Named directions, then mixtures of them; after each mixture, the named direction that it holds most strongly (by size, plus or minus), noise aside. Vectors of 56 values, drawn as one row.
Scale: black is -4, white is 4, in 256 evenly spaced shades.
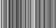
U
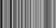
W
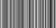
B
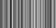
W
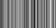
B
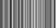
W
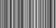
B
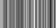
B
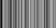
W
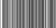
W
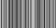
U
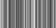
U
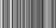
W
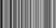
W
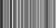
W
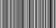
B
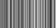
B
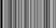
W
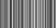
B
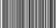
B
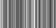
U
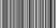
B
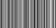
B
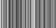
U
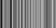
W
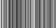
U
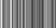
W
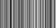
B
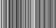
U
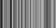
W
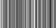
U
